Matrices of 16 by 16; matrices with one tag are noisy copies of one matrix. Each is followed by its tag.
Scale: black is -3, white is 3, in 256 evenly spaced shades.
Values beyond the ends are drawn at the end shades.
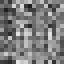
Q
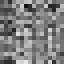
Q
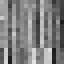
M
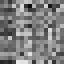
Q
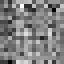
Q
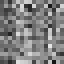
Q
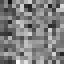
Q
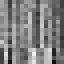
M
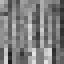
M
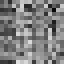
Q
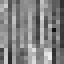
M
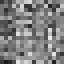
Q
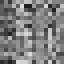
Q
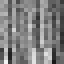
M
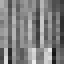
M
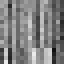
M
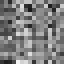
Q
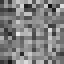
Q
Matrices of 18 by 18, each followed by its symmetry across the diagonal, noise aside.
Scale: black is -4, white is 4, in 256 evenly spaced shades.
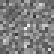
symmetric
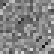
symmetric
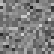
neither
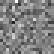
neither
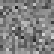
neither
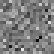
symmetric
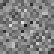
symmetric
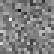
antisymmetric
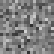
antisymmetric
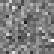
neither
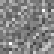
symmetric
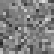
antisymmetric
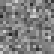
antisymmetric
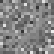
symmetric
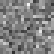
neither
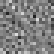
antisymmetric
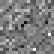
symmetric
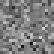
neither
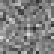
antisymmetric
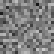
neither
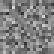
antisymmetric
